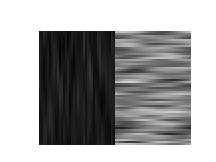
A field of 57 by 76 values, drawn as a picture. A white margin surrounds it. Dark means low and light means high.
The table splits into one row of 2 panels. Panel 1,1: very low, streaked downward, faint in contrast. Panel 1,2: middling, streaked across, strong in contrast.
